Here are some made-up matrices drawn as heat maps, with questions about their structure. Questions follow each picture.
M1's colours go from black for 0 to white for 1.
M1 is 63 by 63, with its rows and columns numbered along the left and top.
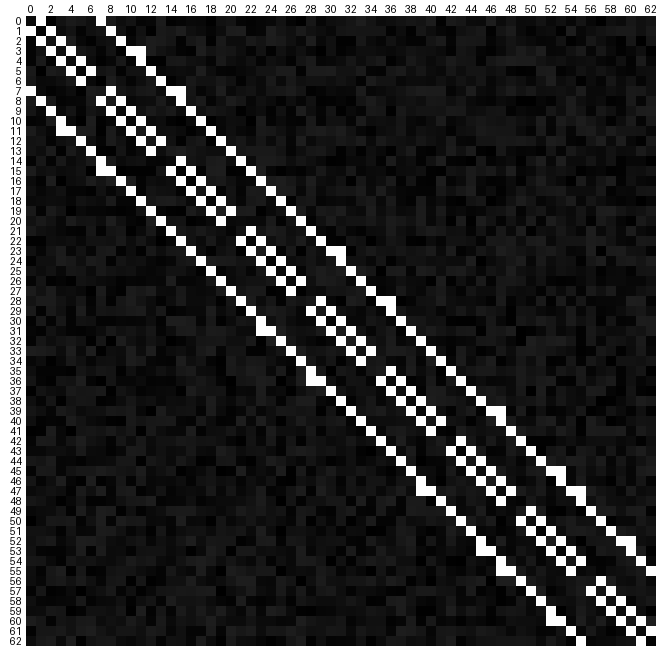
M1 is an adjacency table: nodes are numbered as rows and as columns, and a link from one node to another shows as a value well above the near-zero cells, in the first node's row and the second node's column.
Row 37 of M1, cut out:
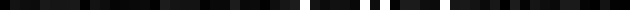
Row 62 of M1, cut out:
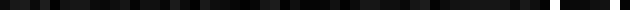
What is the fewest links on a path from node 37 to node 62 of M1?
5
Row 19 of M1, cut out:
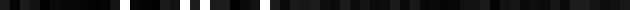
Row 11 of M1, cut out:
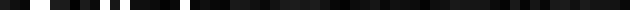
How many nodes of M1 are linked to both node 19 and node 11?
2
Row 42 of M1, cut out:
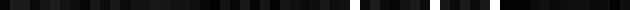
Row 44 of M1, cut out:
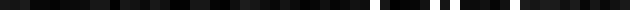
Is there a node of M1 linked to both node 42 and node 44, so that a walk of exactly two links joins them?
yes
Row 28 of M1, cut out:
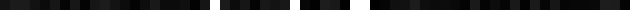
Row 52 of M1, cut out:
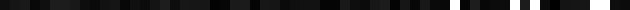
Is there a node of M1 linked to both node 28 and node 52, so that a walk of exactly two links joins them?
no
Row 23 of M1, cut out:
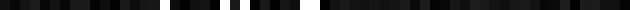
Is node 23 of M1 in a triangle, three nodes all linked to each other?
yes
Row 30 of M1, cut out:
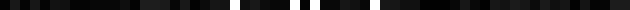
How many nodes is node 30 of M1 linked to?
4
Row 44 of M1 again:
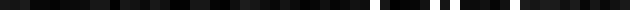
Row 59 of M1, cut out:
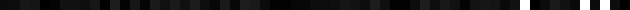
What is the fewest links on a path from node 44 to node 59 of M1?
3
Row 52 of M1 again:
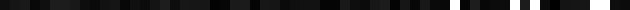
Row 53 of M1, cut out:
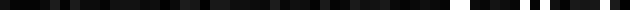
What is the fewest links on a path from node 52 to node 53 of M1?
1
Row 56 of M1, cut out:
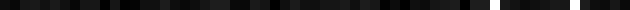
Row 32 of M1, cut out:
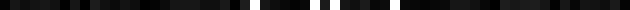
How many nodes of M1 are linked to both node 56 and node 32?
0
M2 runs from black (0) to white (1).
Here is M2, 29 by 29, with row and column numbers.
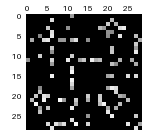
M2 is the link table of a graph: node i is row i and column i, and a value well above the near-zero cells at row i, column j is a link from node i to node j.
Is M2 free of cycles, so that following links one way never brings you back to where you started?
no
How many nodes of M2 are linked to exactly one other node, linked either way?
7
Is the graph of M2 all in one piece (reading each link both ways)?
yes
